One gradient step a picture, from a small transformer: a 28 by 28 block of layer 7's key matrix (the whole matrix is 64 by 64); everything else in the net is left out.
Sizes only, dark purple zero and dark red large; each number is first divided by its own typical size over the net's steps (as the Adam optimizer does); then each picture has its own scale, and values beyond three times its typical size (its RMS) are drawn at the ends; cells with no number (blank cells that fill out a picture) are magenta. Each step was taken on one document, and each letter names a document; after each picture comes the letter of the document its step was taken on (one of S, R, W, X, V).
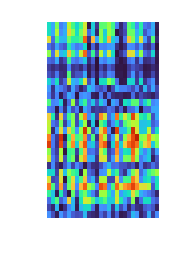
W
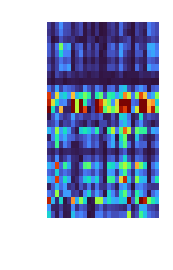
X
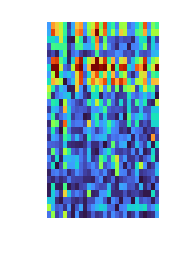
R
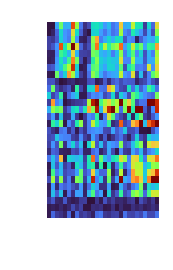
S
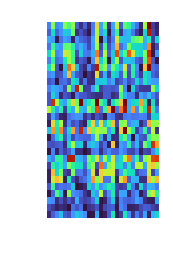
S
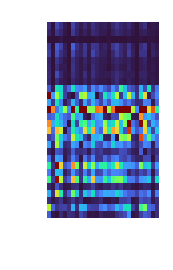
X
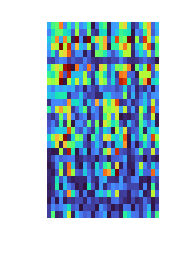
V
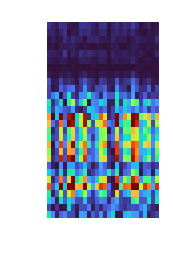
W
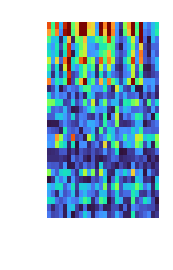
W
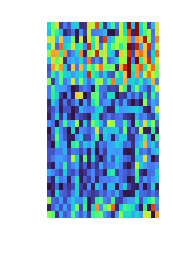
R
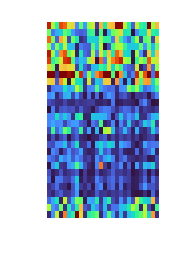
R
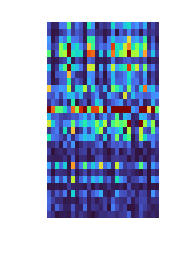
X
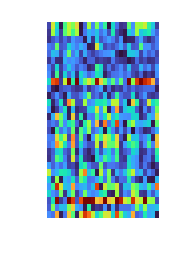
W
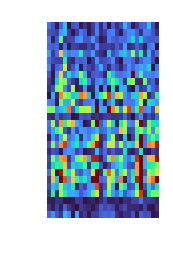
S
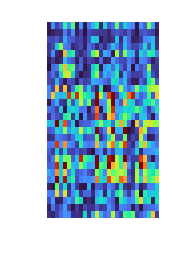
S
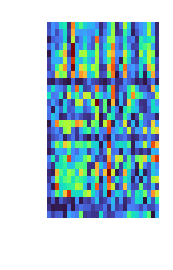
S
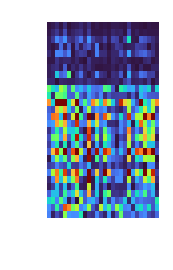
V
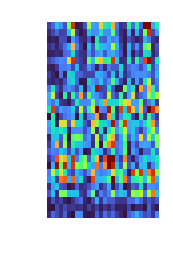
S
